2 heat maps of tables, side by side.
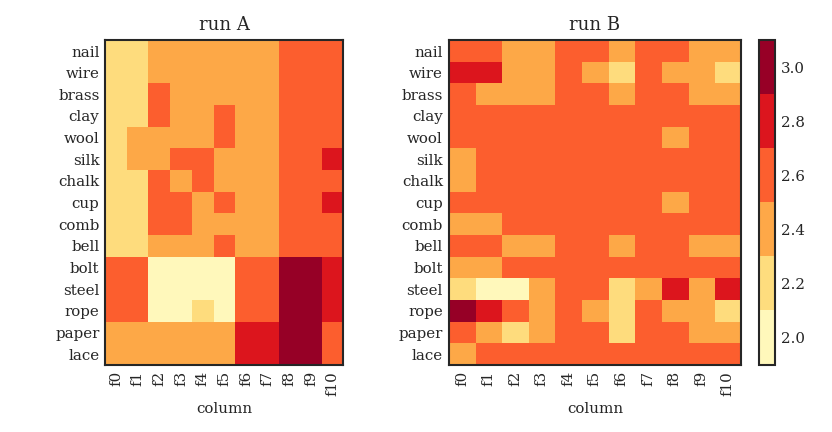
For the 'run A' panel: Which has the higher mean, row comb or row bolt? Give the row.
bolt
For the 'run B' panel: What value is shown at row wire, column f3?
2.4
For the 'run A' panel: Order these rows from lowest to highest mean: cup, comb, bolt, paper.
comb, bolt, cup, paper
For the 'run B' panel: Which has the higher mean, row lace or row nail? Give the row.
lace
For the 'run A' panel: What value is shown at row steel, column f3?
2.0
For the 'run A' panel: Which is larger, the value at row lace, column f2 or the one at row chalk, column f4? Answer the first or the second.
the second
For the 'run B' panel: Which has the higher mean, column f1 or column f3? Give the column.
f1
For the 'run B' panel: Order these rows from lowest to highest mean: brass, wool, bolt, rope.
brass, rope, bolt, wool
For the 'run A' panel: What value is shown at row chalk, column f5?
2.4
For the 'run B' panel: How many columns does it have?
11
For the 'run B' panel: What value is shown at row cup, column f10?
2.6
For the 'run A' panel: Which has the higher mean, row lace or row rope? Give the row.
lace
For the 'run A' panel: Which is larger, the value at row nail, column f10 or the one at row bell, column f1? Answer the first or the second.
the first
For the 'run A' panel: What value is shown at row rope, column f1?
2.6
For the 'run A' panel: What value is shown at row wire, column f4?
2.4
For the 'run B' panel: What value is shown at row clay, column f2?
2.6
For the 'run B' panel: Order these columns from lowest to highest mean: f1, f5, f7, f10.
f10, f1, f5, f7
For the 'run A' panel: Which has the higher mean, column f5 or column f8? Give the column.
f8
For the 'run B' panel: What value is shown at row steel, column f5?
2.6
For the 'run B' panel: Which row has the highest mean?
clay
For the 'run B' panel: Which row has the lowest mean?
steel
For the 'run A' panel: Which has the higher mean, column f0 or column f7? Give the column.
f7
